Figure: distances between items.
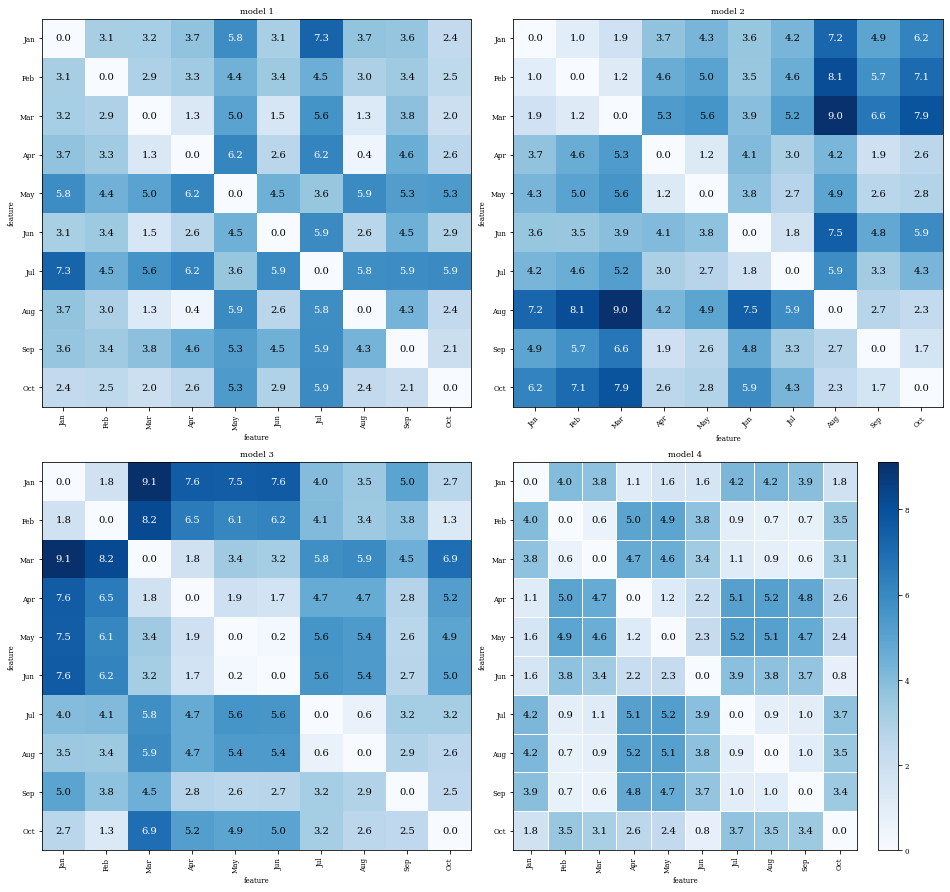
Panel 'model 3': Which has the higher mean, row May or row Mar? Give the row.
Mar
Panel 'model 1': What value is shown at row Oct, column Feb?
2.5
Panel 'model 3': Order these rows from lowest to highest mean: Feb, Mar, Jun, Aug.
Aug, Jun, Feb, Mar
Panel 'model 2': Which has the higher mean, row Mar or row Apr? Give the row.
Mar
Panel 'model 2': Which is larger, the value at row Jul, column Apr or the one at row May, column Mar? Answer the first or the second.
the second
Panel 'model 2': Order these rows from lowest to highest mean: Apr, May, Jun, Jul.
Apr, May, Jul, Jun
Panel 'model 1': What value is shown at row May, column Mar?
5.0
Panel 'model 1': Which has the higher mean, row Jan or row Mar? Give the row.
Jan
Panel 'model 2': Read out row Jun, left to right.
3.6 3.5 3.9 4.1 3.8 0.0 1.8 7.5 4.8 5.9
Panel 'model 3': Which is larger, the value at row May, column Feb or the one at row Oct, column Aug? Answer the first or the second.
the first
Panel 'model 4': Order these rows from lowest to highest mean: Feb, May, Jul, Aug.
Feb, Aug, Jul, May
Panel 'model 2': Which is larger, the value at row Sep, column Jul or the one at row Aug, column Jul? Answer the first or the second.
the second
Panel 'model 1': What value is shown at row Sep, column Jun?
4.5
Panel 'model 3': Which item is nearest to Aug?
Jul
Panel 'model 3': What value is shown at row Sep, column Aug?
2.9
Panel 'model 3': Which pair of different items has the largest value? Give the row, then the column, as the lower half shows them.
Mar, Jan
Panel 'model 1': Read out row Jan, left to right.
0.0 3.1 3.2 3.7 5.8 3.1 7.3 3.7 3.6 2.4
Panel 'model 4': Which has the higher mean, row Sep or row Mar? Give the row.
Sep
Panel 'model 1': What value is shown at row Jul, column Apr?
6.2
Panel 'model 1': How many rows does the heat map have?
10
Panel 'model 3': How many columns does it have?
10
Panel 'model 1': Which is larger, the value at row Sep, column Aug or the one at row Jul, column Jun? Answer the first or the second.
the second
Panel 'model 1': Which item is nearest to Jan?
Oct
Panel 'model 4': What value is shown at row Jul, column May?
5.2
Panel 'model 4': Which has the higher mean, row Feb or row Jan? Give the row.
Jan
